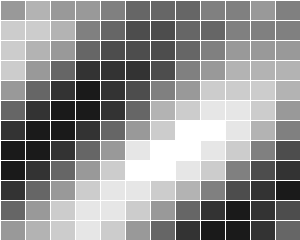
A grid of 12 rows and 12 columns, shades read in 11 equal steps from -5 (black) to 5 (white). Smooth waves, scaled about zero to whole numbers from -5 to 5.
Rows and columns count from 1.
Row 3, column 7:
-2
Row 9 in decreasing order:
5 5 4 3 3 1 0 -1 -2 -3 -3 -4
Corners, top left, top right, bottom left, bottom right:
1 0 1 -1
